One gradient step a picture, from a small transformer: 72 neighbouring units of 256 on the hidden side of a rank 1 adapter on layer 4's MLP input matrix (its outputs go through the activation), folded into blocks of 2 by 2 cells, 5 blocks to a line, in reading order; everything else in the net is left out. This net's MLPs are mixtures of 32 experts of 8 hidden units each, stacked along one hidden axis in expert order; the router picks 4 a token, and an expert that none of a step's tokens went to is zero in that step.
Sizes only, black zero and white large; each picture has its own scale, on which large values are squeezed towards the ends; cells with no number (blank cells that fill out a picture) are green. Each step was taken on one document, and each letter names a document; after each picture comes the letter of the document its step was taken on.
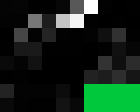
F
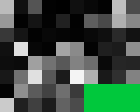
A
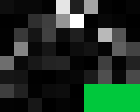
F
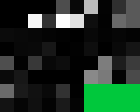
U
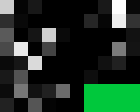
A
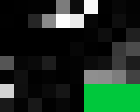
U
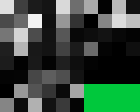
A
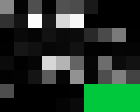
F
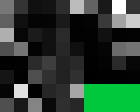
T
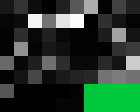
F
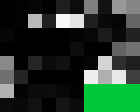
U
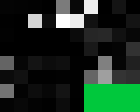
U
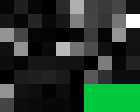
A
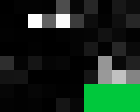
U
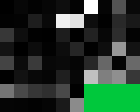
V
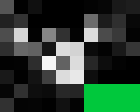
A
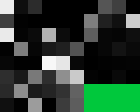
A
